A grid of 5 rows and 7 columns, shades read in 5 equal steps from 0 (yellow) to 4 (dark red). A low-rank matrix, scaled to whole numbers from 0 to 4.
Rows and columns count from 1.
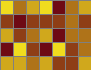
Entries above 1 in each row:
3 7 5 5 3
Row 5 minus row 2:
-2 -3 -1 -2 0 1 -2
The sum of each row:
10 21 15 16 12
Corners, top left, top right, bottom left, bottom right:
0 1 1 1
